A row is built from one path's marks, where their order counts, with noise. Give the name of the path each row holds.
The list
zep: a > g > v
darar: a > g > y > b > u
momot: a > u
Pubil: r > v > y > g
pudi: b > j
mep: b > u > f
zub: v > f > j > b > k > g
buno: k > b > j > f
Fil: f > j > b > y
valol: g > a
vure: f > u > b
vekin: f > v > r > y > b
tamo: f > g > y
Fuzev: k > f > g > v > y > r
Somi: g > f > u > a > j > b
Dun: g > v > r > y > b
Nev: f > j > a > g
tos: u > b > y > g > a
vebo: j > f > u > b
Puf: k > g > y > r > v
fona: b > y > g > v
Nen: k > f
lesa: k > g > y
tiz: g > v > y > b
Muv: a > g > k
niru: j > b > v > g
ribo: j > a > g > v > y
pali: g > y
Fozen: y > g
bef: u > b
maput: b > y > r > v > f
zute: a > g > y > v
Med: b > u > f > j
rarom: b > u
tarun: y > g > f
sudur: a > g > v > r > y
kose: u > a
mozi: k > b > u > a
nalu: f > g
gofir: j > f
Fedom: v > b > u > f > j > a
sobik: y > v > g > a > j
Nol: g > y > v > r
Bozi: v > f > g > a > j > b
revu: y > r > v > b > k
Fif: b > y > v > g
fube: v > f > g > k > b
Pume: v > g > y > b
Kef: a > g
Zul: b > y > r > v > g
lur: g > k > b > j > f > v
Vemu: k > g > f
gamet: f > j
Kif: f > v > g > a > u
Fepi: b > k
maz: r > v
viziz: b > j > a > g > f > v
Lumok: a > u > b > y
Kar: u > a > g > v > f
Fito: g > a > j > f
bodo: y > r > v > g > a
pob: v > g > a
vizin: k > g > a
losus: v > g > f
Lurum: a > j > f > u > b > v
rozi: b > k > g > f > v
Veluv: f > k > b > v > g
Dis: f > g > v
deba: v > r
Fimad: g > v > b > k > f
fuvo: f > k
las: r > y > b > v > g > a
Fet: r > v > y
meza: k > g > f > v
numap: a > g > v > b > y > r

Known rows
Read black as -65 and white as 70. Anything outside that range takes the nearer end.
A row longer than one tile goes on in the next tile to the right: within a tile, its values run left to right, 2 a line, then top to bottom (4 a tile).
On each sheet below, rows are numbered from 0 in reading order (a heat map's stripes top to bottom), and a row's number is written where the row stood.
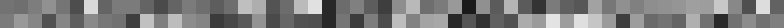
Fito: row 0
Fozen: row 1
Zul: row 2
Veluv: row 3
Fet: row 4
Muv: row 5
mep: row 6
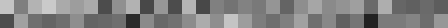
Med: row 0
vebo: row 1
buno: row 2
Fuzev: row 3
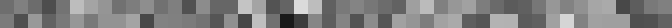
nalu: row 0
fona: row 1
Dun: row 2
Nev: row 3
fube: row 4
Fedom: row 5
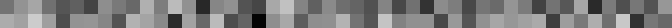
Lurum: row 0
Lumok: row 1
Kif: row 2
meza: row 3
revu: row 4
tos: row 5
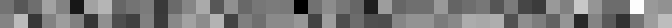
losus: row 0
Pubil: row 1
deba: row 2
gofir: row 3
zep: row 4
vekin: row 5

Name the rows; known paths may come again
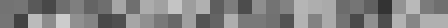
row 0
Fozen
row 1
pudi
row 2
fuvo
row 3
Veluv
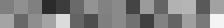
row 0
zub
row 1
Fil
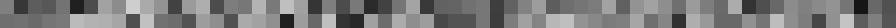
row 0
maz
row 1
Somi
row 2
Lumok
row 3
niru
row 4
Pubil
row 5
buno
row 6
numap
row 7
viziz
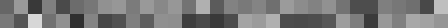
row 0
kose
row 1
rarom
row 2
momot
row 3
Dis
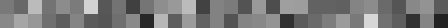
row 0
Fepi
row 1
lesa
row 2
pali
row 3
valol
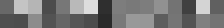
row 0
Zul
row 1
Fito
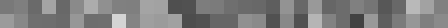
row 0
Nen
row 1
Fedom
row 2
Fimad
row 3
nalu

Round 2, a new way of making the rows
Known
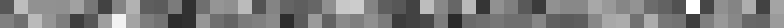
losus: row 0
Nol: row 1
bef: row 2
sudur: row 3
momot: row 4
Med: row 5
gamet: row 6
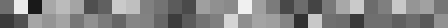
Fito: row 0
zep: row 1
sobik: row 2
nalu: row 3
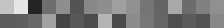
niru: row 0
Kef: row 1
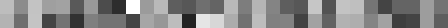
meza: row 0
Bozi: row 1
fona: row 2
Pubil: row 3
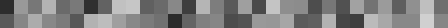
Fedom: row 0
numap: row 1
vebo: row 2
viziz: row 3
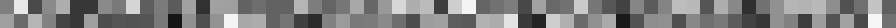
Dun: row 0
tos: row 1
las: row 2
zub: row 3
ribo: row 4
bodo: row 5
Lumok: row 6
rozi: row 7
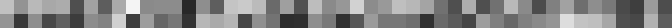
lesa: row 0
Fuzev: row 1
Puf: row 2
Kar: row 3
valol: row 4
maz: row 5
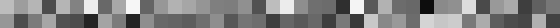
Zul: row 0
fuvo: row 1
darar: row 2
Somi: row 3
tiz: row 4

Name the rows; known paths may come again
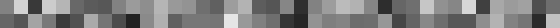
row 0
buno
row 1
mep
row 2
Nol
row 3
Fif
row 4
gofir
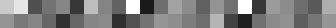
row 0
numap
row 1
Nev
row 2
vure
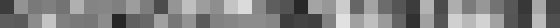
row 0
pudi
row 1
kose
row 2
sudur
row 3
Fet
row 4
maz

